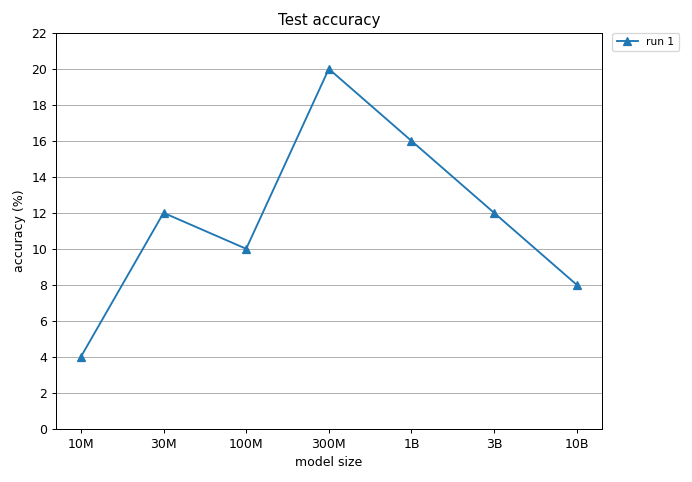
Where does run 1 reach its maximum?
300M
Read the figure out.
Title: Test accuracy
x-axis: model size, ticks 10M 30M 100M 300M 1B 3B 10B
y-axis: accuracy (%), ticks 0 2 4 6 8 10 12 14 16 18 20 22
Legend: run 1
Values:
run 1: 4 12 10 20 16 12 8
